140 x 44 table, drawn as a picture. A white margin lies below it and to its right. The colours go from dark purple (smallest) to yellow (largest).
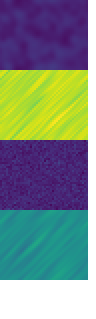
The table splits into 4 rows of 1 panel. Panel 1,1: very low, blotchy, faint in contrast. Panel 2,1: very high, slanting up to the right, faint in contrast. Panel 3,1: very low, fine-grained, faint in contrast. Panel 4,1: middling, slanting up to the right, faint in contrast.
